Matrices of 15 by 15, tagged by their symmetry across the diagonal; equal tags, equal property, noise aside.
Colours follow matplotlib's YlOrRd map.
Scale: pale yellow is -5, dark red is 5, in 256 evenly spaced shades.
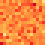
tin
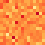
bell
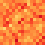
bell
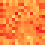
tin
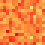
tin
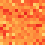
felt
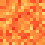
bell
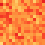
tin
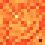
bell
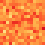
felt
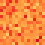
bell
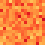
felt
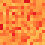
bell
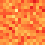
felt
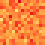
tin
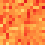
tin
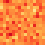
tin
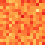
felt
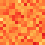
bell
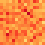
felt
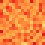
bell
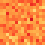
felt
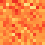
felt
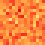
tin
